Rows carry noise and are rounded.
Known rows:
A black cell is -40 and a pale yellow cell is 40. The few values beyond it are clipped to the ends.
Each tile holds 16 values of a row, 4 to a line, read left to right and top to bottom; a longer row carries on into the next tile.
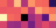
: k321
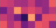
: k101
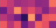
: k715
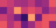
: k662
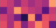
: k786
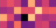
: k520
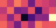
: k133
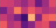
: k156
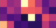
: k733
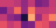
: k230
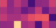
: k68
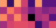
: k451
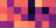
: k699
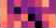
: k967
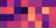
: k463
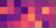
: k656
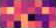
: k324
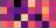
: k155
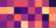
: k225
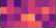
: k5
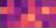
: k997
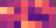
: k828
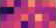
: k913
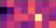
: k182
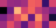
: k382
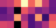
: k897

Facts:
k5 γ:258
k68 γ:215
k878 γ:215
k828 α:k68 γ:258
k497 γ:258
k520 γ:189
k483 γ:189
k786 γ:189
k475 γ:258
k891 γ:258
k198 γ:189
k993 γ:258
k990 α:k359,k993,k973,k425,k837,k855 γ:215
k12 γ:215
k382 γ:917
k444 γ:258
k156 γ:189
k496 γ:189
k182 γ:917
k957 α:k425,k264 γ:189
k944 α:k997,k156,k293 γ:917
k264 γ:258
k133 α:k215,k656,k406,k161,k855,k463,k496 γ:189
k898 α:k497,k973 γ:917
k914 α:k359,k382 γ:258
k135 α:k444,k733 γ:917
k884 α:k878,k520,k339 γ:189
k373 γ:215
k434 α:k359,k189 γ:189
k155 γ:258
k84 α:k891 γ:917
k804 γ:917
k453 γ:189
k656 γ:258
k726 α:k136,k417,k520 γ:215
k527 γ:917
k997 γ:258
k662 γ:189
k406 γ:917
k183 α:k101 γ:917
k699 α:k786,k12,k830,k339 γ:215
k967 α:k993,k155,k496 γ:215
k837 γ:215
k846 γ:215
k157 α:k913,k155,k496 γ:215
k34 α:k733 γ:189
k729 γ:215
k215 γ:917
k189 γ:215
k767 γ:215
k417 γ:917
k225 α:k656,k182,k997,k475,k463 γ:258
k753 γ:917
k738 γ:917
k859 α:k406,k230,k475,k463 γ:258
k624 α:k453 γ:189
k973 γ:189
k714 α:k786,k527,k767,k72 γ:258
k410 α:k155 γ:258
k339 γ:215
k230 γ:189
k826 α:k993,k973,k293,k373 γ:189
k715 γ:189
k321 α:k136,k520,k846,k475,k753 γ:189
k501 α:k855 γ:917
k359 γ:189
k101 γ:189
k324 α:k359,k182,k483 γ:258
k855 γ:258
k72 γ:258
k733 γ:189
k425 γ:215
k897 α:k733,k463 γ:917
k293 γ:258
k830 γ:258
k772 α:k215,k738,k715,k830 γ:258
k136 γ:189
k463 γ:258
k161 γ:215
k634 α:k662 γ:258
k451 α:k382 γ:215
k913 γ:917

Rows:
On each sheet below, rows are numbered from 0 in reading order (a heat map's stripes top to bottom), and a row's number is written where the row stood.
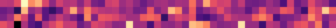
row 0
k135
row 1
k483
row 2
k878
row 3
k714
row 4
k846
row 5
k475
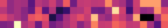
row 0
k339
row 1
k215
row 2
k410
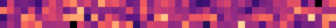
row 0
k855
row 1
k898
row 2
k496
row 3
k425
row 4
k161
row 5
k973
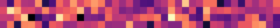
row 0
k914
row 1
k884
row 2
k373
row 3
k726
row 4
k830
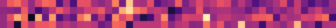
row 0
k501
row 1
k444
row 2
k434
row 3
k406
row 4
k729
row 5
k189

